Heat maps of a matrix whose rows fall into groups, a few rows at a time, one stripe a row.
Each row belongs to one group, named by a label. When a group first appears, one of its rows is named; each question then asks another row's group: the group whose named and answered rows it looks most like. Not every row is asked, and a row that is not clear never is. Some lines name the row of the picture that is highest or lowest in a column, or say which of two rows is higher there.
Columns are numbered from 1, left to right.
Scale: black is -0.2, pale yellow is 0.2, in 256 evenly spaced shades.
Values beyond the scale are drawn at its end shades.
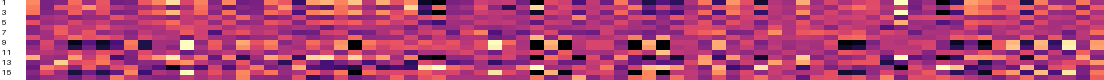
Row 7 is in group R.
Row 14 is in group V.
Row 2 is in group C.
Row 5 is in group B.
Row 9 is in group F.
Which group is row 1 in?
B
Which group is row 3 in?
B
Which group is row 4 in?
V
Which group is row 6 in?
R
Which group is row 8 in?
C
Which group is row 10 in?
F
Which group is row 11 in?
C
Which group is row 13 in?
R
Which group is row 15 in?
F
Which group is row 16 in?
V
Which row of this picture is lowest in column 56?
14
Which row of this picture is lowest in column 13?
14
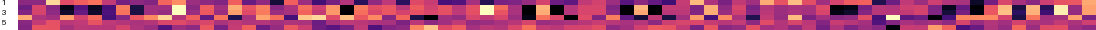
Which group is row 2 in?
F
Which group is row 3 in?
F
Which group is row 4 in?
B
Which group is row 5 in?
R
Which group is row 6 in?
V
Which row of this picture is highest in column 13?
4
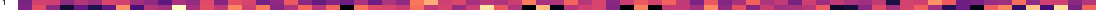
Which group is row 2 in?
F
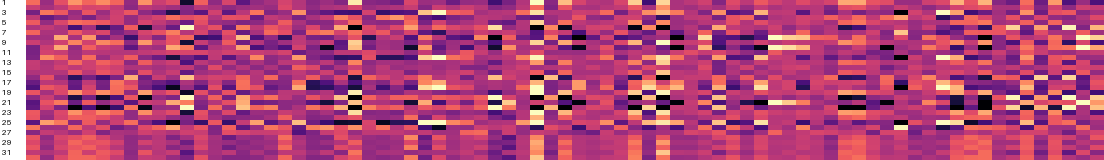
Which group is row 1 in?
C
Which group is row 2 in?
C
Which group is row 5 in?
C
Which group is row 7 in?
B
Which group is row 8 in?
R
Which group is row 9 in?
C
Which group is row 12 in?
V
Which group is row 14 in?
R
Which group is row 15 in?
C
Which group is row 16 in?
F
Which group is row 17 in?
V
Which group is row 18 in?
V
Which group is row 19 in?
C
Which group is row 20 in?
F
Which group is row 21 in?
R
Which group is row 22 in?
F
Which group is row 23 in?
C
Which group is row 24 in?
C
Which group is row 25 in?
V
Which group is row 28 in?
C
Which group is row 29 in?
C
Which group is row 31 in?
C
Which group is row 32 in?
C
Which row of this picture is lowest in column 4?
22
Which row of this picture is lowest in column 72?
22
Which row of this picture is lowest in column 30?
26
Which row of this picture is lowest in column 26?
25
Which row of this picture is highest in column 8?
16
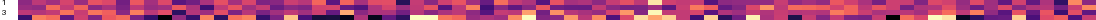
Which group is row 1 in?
C
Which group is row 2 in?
R
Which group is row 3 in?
C
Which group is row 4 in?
V
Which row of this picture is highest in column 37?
4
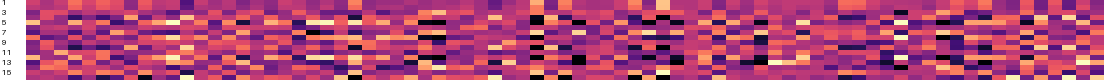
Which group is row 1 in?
C
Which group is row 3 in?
V
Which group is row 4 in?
F
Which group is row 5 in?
B
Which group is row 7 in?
V
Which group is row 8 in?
B
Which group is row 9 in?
R
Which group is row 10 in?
F
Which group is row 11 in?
R
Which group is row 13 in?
R
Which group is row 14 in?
V
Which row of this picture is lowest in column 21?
7
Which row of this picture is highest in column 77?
16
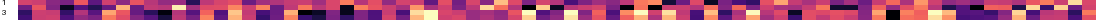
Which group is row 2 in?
F
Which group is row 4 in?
V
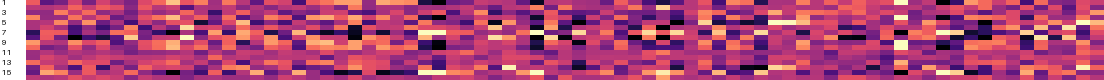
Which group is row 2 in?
C
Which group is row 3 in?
R
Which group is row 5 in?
R
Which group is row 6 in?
F
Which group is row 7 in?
V
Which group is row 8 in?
F
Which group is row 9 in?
B
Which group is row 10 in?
B
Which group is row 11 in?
C
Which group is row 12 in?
R
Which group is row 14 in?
R
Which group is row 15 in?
V
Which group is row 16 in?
C
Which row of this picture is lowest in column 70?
7
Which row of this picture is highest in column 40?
7
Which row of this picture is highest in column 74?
5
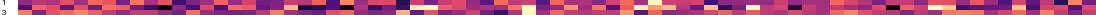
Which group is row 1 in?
C
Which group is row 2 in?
V
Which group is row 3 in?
C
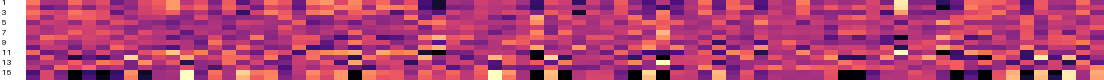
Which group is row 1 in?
B
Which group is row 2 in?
B
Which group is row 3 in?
B
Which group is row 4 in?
C
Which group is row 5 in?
V
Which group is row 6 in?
C
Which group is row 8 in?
V
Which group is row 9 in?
R
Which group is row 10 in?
V
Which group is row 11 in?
B
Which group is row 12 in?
F
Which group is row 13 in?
C
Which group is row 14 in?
R
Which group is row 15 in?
F
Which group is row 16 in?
F
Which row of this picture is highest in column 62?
12
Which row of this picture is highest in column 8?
12
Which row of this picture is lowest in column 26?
8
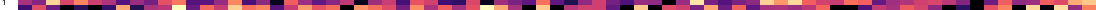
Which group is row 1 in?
R
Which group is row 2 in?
F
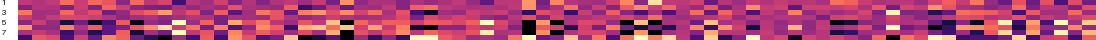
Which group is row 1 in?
C
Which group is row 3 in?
B
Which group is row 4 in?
C
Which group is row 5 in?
F
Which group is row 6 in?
B
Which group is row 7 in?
F
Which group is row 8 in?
V
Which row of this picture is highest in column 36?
8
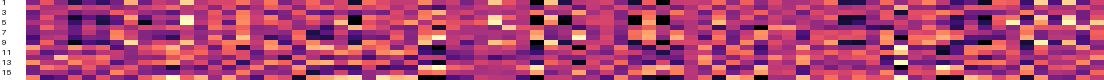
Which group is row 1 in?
F
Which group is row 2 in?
B
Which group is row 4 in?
F
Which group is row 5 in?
F
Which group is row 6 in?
R
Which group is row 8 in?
V
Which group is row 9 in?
F
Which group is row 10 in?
B
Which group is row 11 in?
B
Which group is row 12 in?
R
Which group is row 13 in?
B
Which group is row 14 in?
V
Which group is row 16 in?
B
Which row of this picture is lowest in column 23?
14
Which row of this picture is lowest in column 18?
8
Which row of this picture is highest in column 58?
9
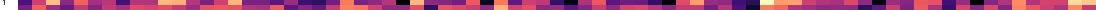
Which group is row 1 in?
R
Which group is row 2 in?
R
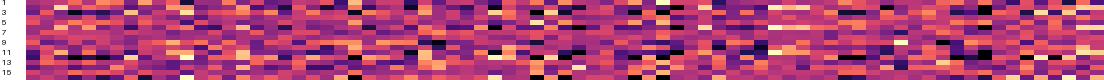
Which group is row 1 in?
C
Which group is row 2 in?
R
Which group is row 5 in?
C
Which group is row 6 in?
R
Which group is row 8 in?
C
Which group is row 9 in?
B
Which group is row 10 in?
R
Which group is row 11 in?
R
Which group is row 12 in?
F
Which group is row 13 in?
V
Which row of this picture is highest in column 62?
14
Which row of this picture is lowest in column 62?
2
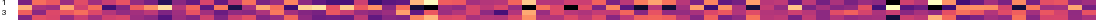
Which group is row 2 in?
B
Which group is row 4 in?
V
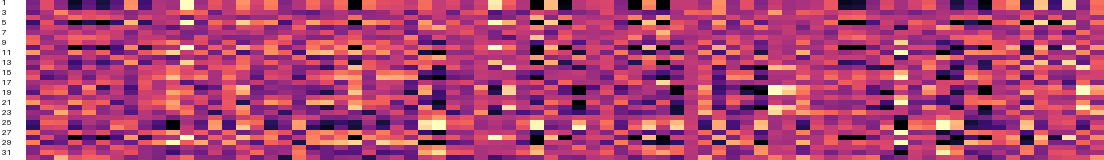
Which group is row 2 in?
F
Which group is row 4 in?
C
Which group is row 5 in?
F
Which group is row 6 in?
V
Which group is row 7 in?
C
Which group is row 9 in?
B
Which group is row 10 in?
F
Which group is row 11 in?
B
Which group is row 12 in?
V
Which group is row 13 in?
F
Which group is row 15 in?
B
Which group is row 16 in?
B
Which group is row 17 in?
C
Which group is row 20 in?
B
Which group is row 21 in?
B
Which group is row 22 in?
R
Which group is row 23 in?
R
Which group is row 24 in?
V
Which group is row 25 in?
V
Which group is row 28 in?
F
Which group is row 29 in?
B
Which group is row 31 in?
V
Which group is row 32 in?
R
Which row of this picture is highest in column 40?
26
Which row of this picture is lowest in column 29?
29
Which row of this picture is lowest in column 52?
18
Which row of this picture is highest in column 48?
3
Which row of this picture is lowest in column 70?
26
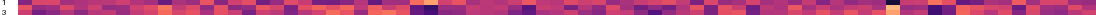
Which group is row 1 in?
V
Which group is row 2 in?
B
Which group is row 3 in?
B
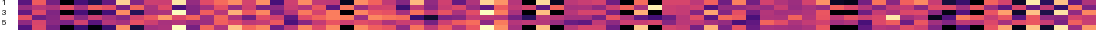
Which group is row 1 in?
F
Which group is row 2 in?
C
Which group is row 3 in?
F
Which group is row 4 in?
B
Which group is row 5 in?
R
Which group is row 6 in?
F
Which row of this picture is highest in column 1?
4
